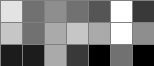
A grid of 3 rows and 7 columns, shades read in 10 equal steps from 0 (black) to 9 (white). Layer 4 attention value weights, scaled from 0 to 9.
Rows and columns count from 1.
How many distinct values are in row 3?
5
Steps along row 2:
down up up down up down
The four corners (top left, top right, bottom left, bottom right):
8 2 1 0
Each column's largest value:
8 4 6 7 6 9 5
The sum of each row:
35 44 14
